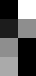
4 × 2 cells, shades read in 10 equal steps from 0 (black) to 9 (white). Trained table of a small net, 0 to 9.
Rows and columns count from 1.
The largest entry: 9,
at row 1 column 2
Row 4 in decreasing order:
6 0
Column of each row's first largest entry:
2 2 1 1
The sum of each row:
9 6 5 6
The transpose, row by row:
0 1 5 6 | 9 5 0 0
